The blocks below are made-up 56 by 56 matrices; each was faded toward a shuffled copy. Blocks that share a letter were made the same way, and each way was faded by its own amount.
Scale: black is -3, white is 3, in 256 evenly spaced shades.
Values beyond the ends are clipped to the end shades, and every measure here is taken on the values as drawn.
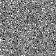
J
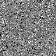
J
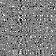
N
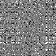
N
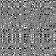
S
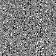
J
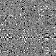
N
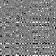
S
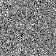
J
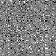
N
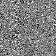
J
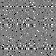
S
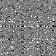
N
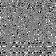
N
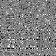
N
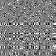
S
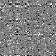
N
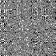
N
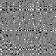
S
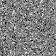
J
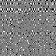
S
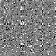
N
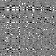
S
